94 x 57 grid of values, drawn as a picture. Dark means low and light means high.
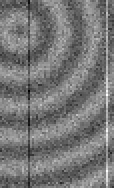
Columns 15 and 54 differ from the columns beside them. Concentric rings centre on the top left. No overall slope runs across the table. The halves do not mirror each other. The histogram is bell-shaped.
